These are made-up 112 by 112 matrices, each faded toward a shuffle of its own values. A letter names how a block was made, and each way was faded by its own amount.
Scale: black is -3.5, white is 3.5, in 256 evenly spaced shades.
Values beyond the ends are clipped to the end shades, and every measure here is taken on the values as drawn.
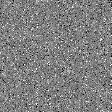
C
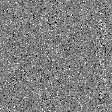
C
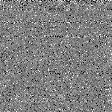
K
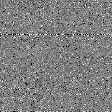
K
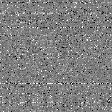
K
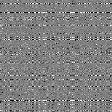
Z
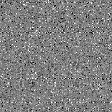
K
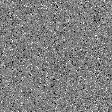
C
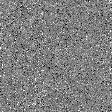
C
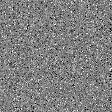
C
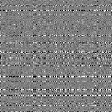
Z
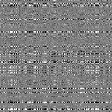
Z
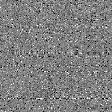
K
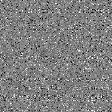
K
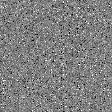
C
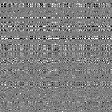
Z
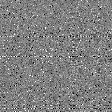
K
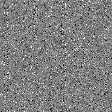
C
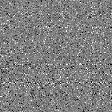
K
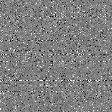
K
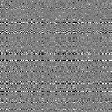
Z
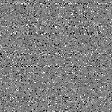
K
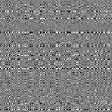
Z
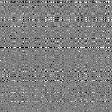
Z
